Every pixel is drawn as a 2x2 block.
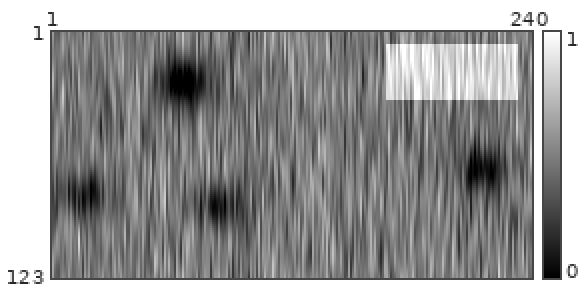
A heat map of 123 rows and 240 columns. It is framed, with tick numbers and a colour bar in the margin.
There are four dips. Neither half mirrors the other. The ninth with the highest average is the top right. In the top right lies a patch that is higher than the rest.
